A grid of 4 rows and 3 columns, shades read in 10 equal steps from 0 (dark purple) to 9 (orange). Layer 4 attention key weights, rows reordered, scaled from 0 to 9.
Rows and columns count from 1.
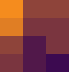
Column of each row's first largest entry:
1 1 1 1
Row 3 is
4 1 3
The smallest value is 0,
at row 4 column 3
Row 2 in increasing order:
3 3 8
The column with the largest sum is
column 1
